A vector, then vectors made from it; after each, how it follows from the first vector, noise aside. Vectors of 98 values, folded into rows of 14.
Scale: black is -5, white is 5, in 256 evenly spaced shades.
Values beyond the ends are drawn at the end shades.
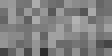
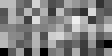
scaled up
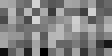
scaled up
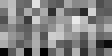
scaled up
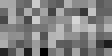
scaled up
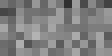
reversed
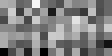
scaled up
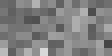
sign-scrambled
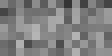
reversed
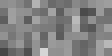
sign-scrambled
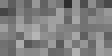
reversed
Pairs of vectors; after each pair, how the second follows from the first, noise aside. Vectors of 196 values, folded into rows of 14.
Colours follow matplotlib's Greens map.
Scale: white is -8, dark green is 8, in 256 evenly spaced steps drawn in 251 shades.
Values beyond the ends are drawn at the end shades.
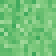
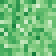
scaled up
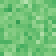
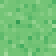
partly zeroed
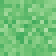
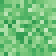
scaled up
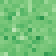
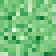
scaled up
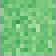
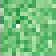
scaled up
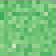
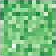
scaled up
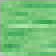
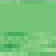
partly zeroed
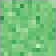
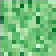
scaled up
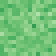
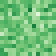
scaled up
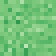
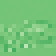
partly zeroed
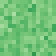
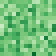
scaled up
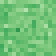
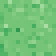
partly zeroed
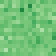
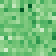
scaled up
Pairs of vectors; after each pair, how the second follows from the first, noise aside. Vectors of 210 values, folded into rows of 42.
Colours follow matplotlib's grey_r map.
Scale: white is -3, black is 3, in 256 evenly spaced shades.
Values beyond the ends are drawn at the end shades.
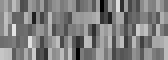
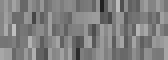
shrunk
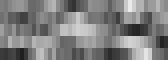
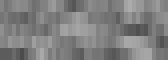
shrunk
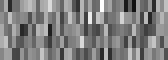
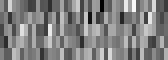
negated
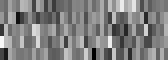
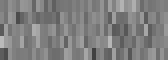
shrunk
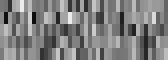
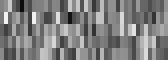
negated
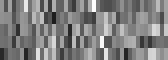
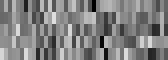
negated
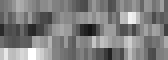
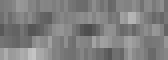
shrunk
